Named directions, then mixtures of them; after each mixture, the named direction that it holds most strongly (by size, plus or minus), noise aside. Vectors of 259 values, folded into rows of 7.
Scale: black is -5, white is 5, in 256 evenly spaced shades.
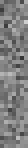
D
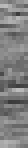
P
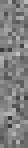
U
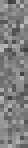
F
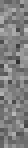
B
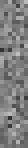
U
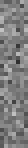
B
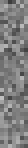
F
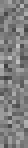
B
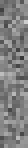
D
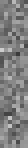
U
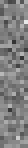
D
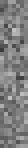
F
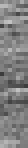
P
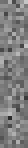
U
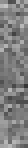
F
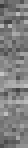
P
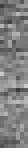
P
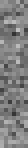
B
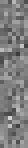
U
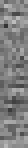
P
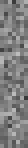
U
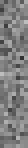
D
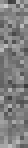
F
